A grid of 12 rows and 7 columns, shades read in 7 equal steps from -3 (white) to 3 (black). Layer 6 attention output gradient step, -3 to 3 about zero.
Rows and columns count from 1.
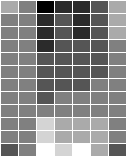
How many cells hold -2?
3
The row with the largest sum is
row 1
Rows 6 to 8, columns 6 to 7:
1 0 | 0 0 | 0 0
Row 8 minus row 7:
0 0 0 -1 -1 0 0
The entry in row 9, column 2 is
0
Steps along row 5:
same up same same same down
